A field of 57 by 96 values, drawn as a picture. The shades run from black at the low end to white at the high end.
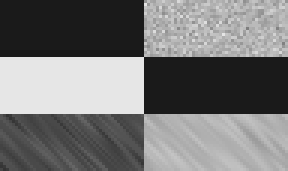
The table splits into 3 rows of 2 panels. Panel 1,1: very low, flat. Panel 1,2: high, fine-grained. Panel 2,1: very high, flat. Panel 2,2: very low, flat. Panel 3,1: low, slanting down to the right, faint in contrast. Panel 3,2: high, slanting down to the right, faint in contrast.
